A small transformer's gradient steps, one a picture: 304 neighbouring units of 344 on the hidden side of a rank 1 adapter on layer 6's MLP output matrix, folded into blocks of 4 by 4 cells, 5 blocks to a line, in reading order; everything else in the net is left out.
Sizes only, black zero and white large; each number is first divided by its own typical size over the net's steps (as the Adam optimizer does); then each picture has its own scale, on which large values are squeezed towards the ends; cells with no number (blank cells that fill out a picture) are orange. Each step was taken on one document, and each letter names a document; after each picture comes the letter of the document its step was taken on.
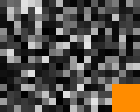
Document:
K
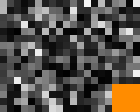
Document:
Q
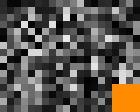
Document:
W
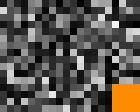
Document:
Q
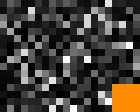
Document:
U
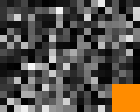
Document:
Q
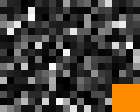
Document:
U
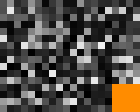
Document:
Q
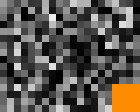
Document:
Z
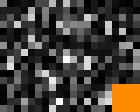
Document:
U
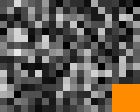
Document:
W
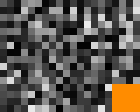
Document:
Q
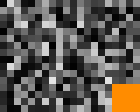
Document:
Z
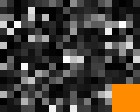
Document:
U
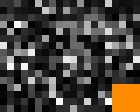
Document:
U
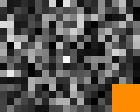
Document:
Z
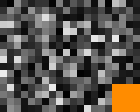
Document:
Z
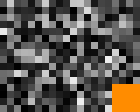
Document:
Z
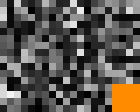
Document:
W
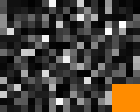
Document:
U
